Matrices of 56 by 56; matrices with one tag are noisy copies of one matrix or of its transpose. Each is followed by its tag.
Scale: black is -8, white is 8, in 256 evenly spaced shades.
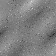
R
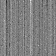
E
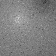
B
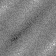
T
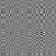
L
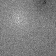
B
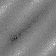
T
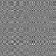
L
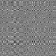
L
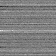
E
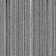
E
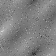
R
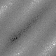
T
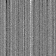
E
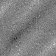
T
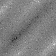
T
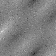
R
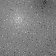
B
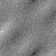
R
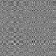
L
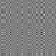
L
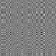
L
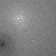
B
